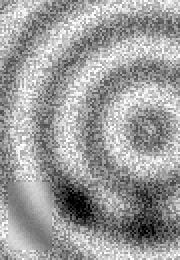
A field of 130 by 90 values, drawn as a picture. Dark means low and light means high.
Rings: centred on the middle right. Dips: two. Calmest part: bottom left. Odd patch: calmer, in the bottom left.
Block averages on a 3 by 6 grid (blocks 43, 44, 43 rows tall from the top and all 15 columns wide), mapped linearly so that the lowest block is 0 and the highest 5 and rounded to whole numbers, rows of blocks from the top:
4 4 4 4 4 4 / 5 3 5 3 5 4 / 4 3 0 3 0 1
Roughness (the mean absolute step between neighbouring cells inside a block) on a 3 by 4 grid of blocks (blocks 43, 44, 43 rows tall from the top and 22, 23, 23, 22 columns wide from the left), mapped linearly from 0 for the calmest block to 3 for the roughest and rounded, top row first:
3333 / 3333 / 0233
